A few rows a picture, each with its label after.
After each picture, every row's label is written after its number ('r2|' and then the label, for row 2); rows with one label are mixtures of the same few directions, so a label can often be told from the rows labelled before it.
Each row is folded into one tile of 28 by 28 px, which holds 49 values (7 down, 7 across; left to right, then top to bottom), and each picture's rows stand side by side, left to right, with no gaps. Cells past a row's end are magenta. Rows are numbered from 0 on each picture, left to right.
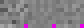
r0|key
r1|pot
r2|key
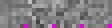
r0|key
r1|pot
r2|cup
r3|pot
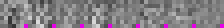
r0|pot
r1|pot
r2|pot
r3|pot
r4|pot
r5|pot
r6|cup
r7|pot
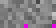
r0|cup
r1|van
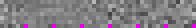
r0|key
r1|key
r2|key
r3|van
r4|van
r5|cup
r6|van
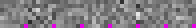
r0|key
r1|van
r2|key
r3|pot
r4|van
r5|van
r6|cup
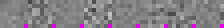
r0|cup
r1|pot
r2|van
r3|van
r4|pot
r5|key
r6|cup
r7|van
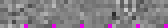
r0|key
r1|van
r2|van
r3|key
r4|pot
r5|key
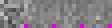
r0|pot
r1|key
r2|pot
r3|cup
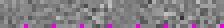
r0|pot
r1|key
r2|key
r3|van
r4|van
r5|van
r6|cup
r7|pot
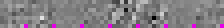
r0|key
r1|cup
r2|van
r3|van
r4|pot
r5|cup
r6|pot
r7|key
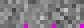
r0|pot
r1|cup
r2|van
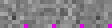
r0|cup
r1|key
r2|pot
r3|cup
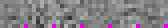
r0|cup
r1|pot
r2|cup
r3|pot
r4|key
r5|cup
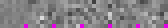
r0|pot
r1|cup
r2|key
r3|van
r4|cup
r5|cup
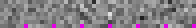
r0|pot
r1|key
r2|van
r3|van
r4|pot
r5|key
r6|key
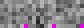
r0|key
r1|pot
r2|key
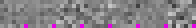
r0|key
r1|key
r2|van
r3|van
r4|van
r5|cup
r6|cup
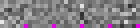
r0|van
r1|pot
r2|van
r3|van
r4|key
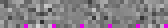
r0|cup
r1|key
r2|key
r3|cup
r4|van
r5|key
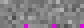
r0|cup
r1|key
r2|key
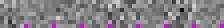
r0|pot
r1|cup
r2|key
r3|van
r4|cup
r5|van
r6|pot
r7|van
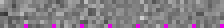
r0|cup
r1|key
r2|cup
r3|pot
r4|pot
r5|key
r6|pot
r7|cup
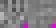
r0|pot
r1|key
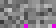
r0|van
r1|key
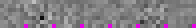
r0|van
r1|cup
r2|pot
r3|cup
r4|cup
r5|van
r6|key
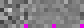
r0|van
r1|key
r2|van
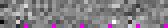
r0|van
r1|pot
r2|van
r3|key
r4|van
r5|key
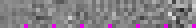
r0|key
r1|cup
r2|cup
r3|pot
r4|pot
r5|key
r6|pot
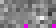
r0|key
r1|cup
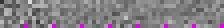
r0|pot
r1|pot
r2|pot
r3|pot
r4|cup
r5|key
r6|van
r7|key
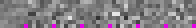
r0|key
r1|cup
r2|cup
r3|cup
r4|cup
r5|pot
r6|cup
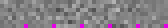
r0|cup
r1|cup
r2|key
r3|van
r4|key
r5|cup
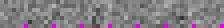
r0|pot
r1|van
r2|pot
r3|pot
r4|cup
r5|van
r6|cup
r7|van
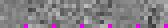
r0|key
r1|key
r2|pot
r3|van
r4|cup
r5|pot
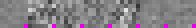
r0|van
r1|key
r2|pot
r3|pot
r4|pot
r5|cup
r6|key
